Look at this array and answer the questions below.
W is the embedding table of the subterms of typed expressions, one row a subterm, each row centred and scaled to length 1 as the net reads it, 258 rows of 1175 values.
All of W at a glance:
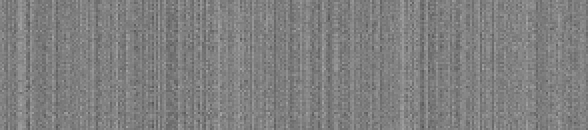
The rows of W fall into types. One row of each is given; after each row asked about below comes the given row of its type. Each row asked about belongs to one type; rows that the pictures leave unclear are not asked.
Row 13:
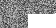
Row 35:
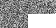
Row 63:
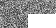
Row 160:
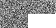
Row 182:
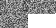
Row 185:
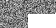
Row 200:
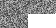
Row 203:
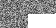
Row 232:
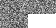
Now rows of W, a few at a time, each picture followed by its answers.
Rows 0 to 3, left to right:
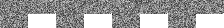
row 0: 35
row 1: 200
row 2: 200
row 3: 203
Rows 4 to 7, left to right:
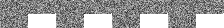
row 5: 203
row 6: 160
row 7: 13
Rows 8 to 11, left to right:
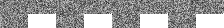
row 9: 200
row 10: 63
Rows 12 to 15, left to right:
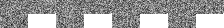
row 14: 203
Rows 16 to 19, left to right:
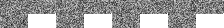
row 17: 185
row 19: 182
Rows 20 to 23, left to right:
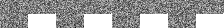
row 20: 232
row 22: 203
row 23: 200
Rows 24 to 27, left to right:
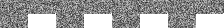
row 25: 63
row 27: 182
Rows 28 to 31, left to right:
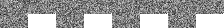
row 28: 200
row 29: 200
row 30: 185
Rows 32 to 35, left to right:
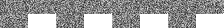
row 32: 182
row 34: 13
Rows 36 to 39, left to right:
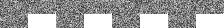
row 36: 160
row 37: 35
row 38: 200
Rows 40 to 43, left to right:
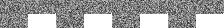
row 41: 160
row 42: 35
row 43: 232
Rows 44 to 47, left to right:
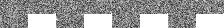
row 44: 13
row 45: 160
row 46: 203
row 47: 203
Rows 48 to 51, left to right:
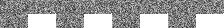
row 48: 182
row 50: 232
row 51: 203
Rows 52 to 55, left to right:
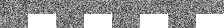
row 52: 13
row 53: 160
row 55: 203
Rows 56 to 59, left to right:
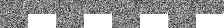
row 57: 13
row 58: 185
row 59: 13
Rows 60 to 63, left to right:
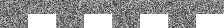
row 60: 200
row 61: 35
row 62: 63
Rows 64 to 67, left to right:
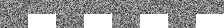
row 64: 200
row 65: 160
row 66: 232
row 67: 203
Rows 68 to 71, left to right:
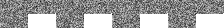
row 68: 185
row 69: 182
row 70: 13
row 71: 203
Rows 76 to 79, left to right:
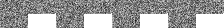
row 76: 203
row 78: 13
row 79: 185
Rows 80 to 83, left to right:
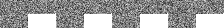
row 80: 35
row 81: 203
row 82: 185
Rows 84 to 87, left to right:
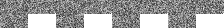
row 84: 182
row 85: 200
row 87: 13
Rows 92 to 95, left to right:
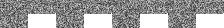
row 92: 200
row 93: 200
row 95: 182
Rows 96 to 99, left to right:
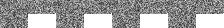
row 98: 182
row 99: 232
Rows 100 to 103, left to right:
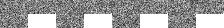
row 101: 182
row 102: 160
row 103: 185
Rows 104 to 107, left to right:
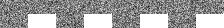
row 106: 185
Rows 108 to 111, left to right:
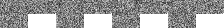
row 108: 35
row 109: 13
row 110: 185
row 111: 63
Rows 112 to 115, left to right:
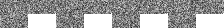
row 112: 13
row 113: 185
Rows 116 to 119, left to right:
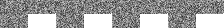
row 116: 182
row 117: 63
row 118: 203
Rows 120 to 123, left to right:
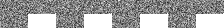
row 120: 203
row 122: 185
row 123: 35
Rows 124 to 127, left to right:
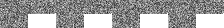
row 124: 35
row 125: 13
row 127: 13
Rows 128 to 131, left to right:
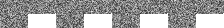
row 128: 203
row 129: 160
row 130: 232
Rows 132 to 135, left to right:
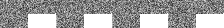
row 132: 182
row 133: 13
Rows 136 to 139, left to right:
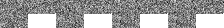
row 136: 182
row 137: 232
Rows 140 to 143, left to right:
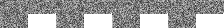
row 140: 63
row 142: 13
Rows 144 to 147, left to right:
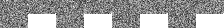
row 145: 13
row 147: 200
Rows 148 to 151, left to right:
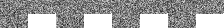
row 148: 200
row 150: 182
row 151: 203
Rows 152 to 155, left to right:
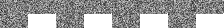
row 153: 232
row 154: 200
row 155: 182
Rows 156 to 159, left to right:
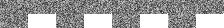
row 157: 200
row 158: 182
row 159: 13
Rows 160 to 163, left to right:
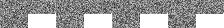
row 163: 160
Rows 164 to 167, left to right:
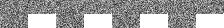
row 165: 63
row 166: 160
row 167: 182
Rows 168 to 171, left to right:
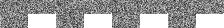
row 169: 63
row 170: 182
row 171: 203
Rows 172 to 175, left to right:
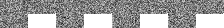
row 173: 203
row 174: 13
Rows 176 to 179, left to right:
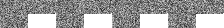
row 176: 160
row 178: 13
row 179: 232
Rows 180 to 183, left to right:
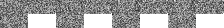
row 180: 200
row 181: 182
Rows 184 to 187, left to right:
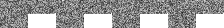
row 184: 35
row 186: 185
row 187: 63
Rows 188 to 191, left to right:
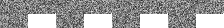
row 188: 232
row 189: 160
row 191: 200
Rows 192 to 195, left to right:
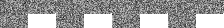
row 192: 182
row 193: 63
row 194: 13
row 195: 200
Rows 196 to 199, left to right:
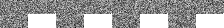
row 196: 35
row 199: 232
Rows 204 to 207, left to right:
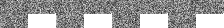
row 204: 182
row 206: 63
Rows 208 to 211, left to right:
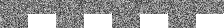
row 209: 13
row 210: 200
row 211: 203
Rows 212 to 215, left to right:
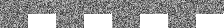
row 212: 35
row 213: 185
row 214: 203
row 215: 200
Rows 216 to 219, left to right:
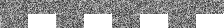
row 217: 203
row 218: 200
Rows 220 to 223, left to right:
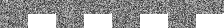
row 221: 13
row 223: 63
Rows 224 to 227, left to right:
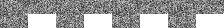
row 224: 200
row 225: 35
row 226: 200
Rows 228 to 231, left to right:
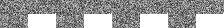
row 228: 232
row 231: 160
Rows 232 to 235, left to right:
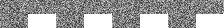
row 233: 232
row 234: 185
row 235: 160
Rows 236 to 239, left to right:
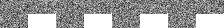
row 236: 35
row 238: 203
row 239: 203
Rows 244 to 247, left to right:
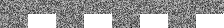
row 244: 232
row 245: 63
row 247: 185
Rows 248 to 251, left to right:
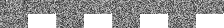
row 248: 185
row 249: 203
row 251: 182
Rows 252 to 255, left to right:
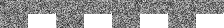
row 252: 63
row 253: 160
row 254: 182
